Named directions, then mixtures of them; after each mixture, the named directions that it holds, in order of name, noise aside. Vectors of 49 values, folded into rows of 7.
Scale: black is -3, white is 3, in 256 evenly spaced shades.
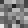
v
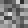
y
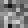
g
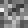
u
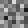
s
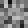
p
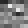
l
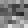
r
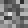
y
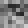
g, r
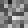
l, p, r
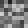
l, p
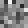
g, p, s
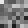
u, v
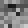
g, r, v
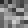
g, l, u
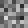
s
